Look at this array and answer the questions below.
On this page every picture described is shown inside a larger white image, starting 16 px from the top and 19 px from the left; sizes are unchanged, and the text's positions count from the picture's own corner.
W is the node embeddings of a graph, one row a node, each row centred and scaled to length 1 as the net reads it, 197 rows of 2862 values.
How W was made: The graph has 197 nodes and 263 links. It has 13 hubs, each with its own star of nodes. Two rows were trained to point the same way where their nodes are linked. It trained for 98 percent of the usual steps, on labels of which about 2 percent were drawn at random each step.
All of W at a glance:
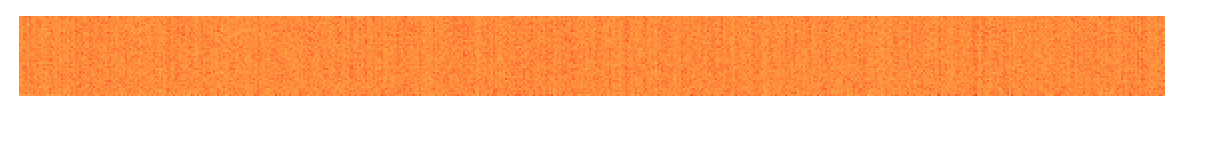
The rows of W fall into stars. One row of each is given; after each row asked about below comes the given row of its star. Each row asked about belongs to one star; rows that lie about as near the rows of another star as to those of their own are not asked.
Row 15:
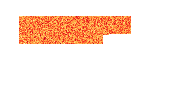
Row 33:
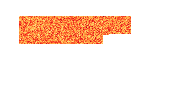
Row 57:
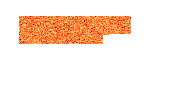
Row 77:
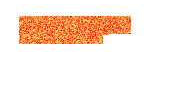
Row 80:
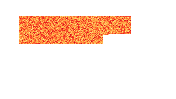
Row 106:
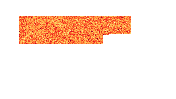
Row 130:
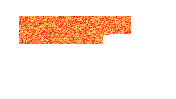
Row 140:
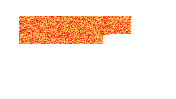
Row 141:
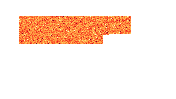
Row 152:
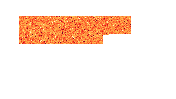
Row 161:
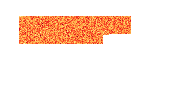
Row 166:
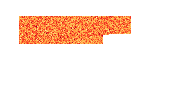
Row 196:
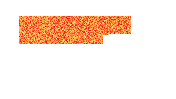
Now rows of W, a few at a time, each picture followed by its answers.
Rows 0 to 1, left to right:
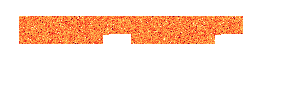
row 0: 106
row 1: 140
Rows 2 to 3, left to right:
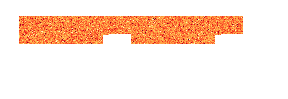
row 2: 77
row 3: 196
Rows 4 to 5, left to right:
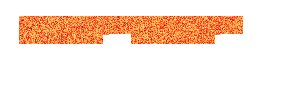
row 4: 152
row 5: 161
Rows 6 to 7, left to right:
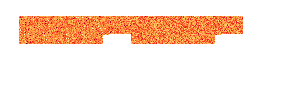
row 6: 33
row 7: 152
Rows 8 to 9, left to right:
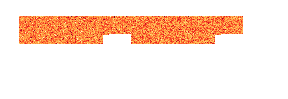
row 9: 196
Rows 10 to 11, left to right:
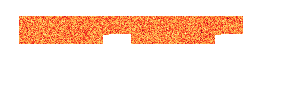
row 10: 196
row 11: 161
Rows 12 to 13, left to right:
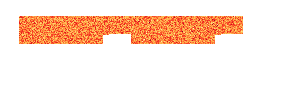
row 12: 141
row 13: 196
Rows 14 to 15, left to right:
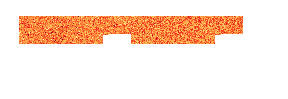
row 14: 80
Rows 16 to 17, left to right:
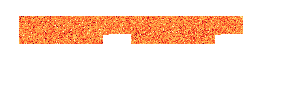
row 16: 130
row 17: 77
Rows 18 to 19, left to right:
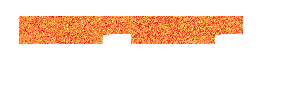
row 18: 140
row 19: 80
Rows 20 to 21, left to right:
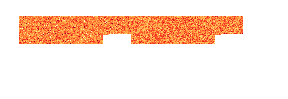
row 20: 57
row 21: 80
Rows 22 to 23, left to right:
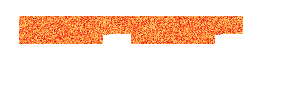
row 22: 57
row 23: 33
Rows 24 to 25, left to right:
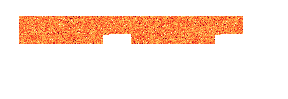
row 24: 106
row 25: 130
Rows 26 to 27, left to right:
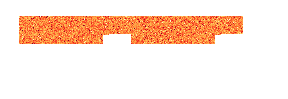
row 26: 161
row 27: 57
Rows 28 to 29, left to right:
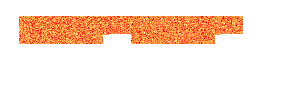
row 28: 196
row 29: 77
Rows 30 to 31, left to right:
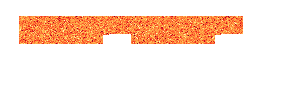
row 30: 15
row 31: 130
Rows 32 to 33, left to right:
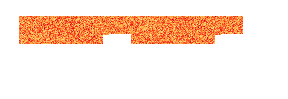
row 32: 161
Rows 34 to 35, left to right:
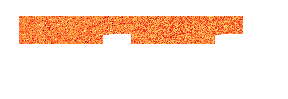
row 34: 141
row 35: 15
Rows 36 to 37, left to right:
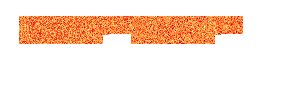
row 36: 57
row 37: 15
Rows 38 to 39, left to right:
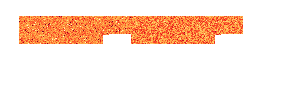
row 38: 140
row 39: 15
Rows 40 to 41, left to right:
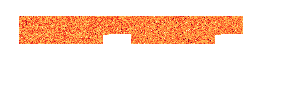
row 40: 196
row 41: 196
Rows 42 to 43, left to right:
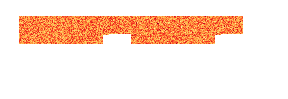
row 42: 77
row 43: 106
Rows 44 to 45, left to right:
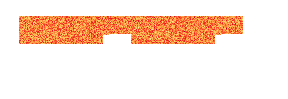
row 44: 161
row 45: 161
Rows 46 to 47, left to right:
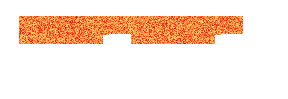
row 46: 140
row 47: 161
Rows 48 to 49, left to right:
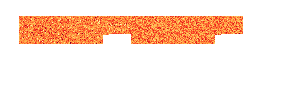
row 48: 80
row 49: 152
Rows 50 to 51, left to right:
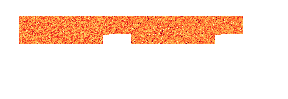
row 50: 15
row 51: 57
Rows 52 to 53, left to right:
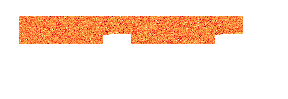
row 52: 141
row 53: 33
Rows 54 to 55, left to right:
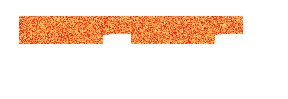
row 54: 166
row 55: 152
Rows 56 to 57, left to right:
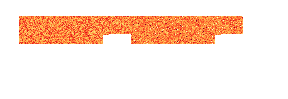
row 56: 106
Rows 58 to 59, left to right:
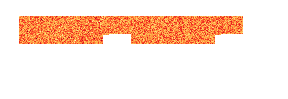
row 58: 77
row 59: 196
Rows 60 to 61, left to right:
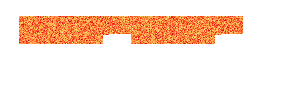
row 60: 77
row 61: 130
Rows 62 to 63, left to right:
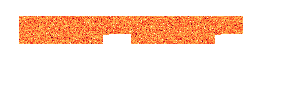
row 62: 196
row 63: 33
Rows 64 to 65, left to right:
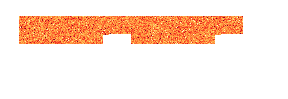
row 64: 33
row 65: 152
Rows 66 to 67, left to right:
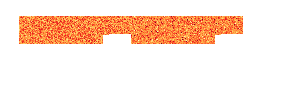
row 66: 140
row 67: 130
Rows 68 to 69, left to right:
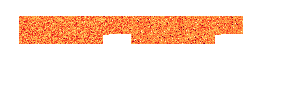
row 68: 141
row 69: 196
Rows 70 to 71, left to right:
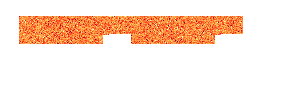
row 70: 15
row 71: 57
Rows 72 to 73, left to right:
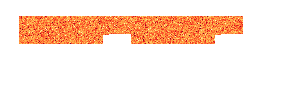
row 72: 80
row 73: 130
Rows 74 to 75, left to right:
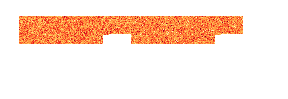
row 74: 33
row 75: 77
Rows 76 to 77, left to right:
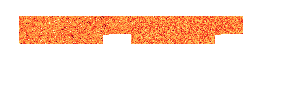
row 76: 152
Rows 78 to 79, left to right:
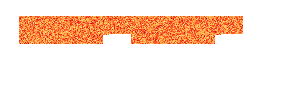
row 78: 161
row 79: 15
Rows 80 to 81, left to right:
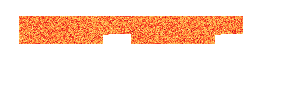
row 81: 141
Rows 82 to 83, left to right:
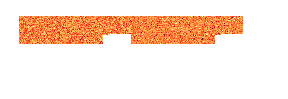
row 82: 77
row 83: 141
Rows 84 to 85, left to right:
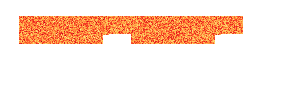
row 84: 57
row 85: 57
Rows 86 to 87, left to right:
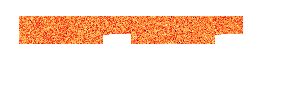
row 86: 80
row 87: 15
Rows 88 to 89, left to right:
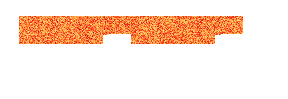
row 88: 196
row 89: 106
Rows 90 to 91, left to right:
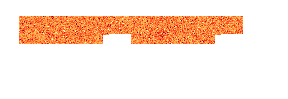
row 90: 140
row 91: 80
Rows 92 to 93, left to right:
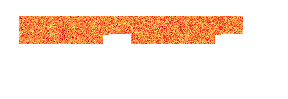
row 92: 80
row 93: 196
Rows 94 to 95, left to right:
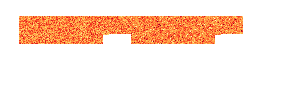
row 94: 161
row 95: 57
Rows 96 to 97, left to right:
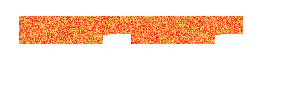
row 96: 152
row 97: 57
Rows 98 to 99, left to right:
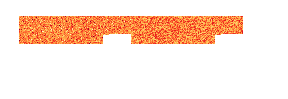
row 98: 77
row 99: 80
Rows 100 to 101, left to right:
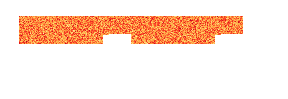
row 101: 80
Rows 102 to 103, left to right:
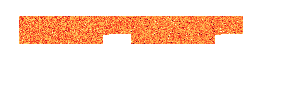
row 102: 196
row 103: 166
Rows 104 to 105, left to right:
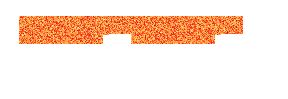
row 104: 141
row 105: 80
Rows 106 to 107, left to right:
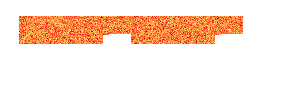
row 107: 152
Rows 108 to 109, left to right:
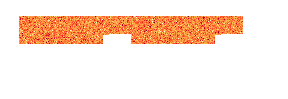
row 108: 130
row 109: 196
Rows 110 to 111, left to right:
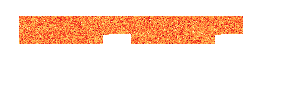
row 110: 130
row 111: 15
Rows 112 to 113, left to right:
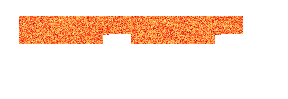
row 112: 141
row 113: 15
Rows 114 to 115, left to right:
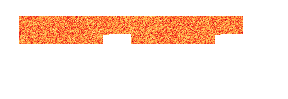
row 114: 152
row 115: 130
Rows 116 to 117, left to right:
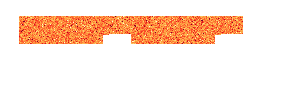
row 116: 140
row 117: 196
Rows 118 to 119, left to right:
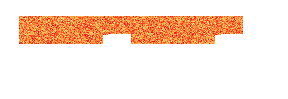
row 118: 106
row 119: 140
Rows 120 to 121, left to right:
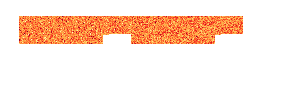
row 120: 77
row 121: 130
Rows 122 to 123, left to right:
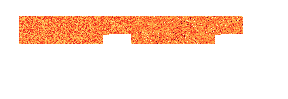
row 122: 15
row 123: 152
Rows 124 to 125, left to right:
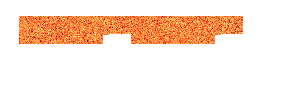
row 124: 57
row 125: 141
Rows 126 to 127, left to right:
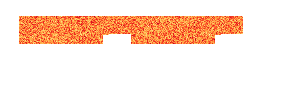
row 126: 77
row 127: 106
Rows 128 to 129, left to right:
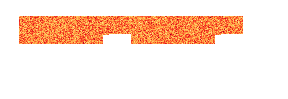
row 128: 196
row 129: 161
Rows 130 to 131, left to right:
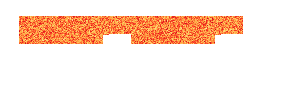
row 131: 130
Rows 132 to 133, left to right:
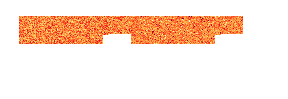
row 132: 106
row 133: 106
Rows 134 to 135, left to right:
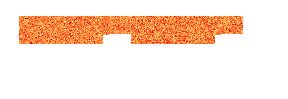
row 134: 152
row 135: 33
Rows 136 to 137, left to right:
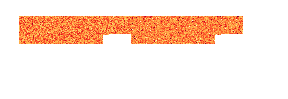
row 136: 152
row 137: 161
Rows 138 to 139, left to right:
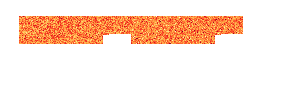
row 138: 15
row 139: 15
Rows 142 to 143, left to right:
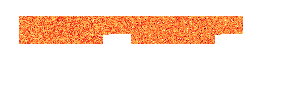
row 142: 130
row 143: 33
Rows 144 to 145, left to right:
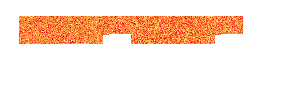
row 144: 140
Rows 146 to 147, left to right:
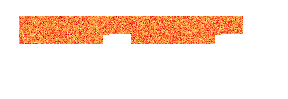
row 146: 130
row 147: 166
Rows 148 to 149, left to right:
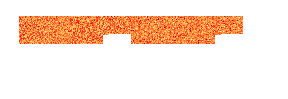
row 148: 77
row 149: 166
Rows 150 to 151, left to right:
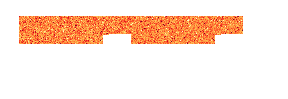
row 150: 15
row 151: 161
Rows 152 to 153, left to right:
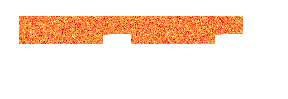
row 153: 77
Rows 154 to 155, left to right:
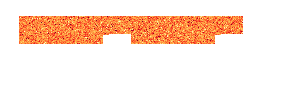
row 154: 106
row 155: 15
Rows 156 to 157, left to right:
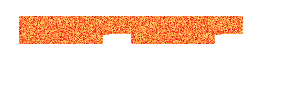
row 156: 166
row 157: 33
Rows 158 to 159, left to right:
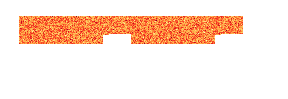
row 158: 80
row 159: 166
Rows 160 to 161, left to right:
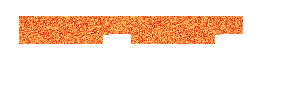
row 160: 80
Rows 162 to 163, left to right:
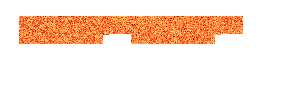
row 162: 140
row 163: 77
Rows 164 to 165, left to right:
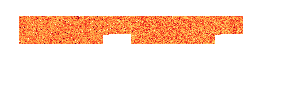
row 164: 106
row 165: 57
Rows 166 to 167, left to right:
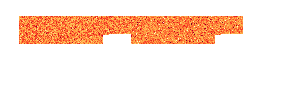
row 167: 33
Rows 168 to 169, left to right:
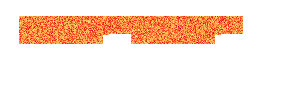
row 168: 77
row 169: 161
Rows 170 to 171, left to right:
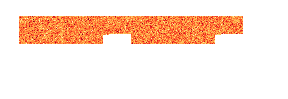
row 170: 33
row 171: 152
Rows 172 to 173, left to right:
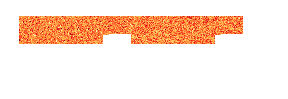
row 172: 77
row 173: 15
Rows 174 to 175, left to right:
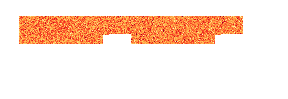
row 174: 80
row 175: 77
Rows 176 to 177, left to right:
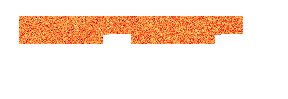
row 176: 77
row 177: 141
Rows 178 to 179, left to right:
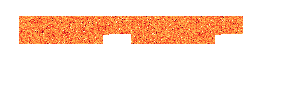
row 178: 140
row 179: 166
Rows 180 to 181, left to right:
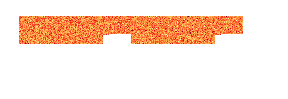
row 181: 15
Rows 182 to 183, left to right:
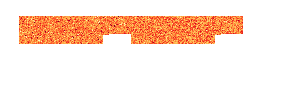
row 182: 80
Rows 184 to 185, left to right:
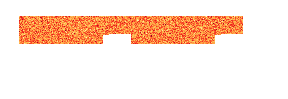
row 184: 141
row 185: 152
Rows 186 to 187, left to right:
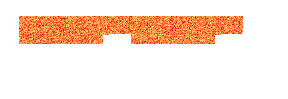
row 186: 80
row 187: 15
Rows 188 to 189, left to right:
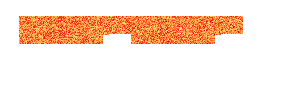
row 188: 130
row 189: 106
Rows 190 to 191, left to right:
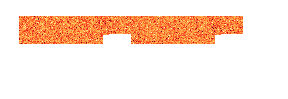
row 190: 166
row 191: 166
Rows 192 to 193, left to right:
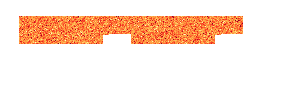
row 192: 80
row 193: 130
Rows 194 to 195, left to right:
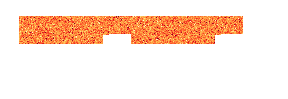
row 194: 80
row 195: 130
